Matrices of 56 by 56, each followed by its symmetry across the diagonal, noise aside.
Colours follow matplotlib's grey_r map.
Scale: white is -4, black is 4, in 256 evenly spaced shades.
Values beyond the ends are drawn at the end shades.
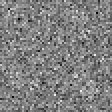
symmetric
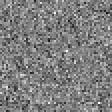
neither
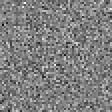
antisymmetric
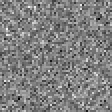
symmetric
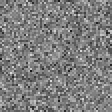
symmetric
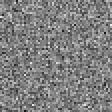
antisymmetric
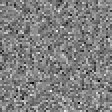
neither
